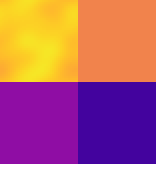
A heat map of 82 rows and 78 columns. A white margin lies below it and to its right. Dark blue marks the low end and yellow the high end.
The table splits into 2 rows of 2 panels. Panel 1,1: very high, smooth, faint in contrast. Panel 1,2: high, flat. Panel 2,1: low, flat. Panel 2,2: very low, flat.
